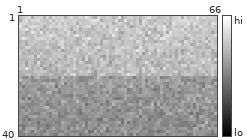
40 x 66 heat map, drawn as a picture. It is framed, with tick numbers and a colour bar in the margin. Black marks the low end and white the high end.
Slope: up to the top. Seam: horizontal, 50% of the way down, the top part higher. Average level on the scale: 70%.
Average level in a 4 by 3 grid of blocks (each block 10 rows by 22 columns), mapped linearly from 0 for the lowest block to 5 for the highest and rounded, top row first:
5 5 5
4 4 4
1 1 1
0 0 0
